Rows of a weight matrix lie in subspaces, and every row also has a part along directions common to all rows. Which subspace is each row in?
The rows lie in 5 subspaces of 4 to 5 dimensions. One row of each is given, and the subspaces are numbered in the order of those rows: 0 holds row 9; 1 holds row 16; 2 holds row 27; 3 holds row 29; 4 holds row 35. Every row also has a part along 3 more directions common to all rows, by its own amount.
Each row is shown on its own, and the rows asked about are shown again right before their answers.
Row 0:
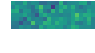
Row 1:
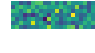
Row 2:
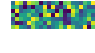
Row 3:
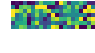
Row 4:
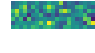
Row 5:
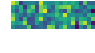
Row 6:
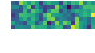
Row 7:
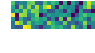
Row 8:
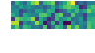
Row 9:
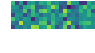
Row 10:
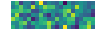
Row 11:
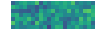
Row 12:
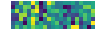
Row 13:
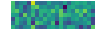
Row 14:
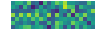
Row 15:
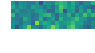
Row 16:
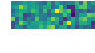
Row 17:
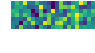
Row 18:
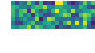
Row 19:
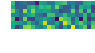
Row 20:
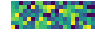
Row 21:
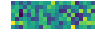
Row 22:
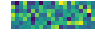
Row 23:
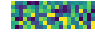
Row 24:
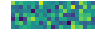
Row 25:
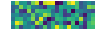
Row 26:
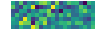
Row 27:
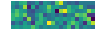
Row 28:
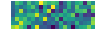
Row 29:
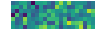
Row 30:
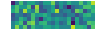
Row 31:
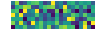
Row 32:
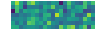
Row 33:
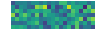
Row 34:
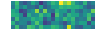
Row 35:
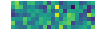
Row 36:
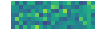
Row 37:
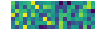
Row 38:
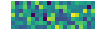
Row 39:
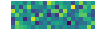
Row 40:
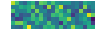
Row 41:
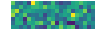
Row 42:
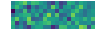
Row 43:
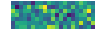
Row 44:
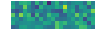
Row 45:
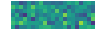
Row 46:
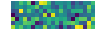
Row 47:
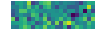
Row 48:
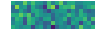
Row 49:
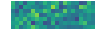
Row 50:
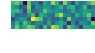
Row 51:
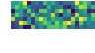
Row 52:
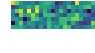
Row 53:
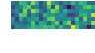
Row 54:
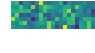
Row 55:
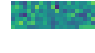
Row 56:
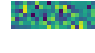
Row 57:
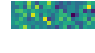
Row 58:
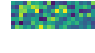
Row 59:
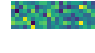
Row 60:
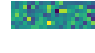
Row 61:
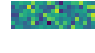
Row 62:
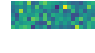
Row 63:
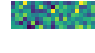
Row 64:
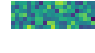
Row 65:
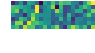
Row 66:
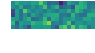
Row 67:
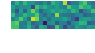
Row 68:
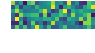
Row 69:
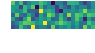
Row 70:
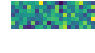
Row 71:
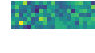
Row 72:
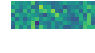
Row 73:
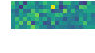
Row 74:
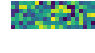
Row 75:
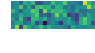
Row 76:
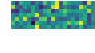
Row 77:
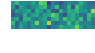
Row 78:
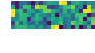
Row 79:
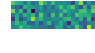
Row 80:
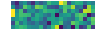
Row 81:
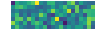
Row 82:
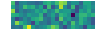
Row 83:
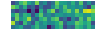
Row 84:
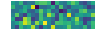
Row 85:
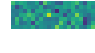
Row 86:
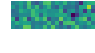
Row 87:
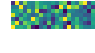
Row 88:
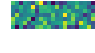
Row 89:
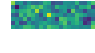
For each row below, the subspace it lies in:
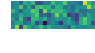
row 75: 0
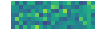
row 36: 0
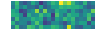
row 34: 3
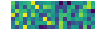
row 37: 3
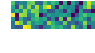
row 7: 3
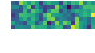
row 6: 2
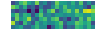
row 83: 1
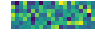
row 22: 4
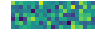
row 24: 4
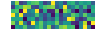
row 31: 3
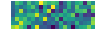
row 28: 0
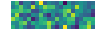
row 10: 2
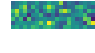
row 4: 2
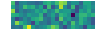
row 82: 4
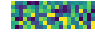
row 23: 1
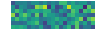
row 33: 4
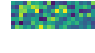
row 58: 1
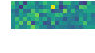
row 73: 0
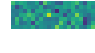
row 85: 1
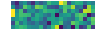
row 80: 4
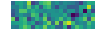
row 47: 3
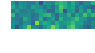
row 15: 0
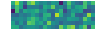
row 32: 4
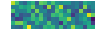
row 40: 4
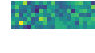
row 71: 1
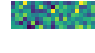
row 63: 0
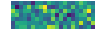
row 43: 4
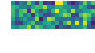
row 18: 1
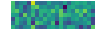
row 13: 3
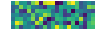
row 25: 1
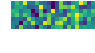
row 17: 0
